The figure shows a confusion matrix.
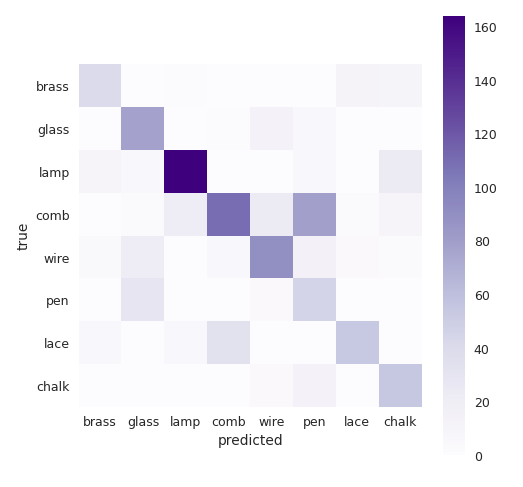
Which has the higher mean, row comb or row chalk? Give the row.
comb
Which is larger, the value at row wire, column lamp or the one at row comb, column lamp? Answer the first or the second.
the second
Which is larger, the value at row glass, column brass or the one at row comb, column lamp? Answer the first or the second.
the second
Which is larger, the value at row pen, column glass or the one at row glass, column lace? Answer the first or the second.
the first
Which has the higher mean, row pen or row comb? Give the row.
comb
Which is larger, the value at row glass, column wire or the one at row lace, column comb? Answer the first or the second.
the second
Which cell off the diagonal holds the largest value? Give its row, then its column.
comb, pen
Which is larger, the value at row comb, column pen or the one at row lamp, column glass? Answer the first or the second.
the first
